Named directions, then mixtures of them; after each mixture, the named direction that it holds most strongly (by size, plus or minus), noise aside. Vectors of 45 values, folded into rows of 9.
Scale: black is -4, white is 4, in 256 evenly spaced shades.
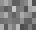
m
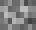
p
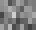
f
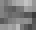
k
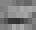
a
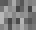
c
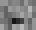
a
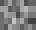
p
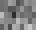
f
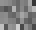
m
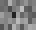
f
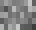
m
